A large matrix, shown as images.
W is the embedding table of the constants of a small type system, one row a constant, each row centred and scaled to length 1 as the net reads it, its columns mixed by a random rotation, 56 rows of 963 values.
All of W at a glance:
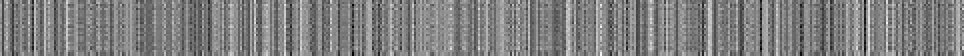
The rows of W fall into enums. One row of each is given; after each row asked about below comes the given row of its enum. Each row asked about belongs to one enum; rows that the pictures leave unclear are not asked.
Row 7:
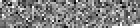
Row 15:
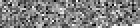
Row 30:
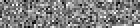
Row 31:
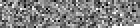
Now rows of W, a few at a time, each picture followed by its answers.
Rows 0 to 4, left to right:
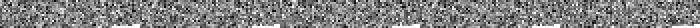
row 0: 15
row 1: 31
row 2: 7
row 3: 31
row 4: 30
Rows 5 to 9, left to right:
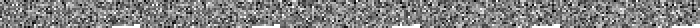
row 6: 30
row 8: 15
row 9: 15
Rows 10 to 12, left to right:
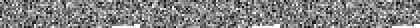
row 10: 30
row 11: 31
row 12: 30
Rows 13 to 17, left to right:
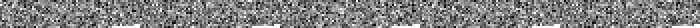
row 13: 31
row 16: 31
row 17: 30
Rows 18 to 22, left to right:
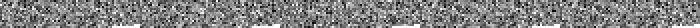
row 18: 31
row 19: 15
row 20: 30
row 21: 31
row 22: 31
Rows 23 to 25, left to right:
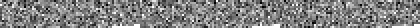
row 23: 31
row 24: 7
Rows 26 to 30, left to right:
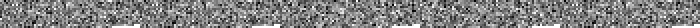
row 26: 30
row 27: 30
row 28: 15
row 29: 31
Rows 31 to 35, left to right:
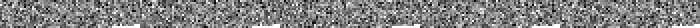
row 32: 7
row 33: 30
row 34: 15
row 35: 31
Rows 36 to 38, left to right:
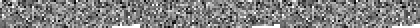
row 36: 7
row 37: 30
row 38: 7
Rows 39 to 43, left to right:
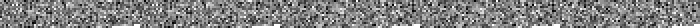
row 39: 30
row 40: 30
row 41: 15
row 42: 15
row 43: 31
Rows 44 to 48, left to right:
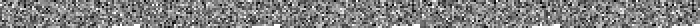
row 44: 31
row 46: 15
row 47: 7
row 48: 15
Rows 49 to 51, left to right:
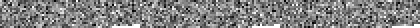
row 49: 15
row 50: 31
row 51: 30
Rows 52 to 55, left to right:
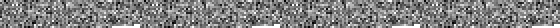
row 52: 30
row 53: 30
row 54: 30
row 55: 30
